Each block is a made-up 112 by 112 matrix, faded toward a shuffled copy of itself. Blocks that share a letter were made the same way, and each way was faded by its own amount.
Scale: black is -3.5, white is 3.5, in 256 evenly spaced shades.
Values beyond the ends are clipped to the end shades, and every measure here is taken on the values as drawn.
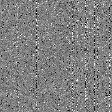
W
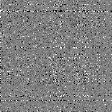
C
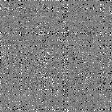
C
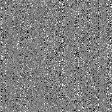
W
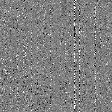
W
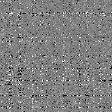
C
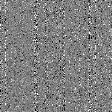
W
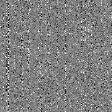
W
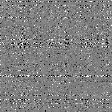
C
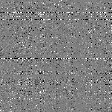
C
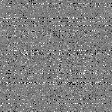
C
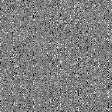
W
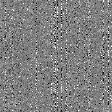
W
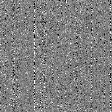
W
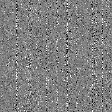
W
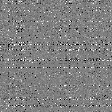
C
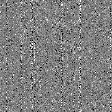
W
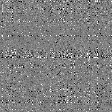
C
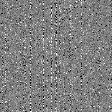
W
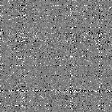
C
